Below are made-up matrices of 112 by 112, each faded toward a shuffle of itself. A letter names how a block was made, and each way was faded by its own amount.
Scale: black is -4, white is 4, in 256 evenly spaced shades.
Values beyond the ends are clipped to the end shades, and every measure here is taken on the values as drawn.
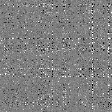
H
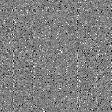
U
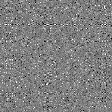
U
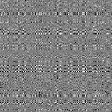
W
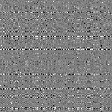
W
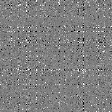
H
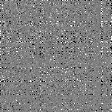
H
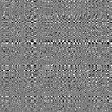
W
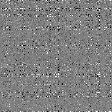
H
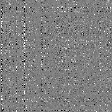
H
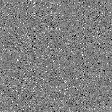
U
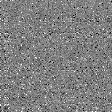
U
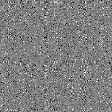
U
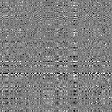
W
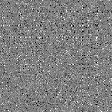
U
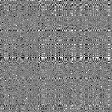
W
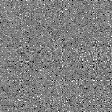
U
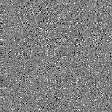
U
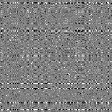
W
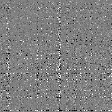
H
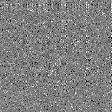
U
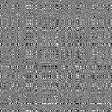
W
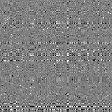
W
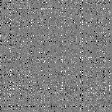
H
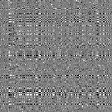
W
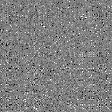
U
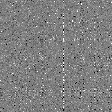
U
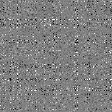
H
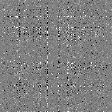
H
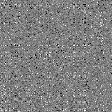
U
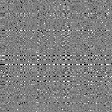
W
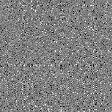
U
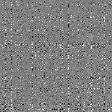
H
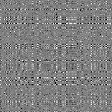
W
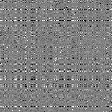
W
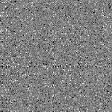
U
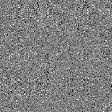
U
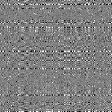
W
